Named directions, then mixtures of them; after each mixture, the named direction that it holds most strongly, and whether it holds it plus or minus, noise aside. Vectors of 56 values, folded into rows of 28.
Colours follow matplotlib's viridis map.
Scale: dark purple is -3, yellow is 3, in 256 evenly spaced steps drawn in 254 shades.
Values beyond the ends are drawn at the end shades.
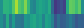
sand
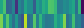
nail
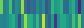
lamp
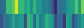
nail, minus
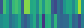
lamp, minus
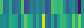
lamp, plus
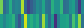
lamp, plus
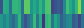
lamp, minus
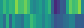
sand, plus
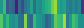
nail, plus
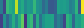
nail, minus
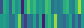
lamp, minus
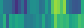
sand, minus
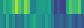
sand, plus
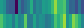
sand, minus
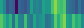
sand, minus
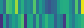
nail, minus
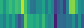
sand, plus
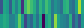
lamp, minus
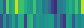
nail, minus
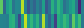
lamp, plus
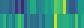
sand, minus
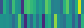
lamp, minus
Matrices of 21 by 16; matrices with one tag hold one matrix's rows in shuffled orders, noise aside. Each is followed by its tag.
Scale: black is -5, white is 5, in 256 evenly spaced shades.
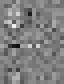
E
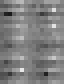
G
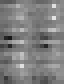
G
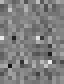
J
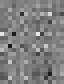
J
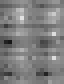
G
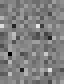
J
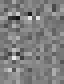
E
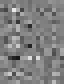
E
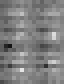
G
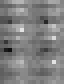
G
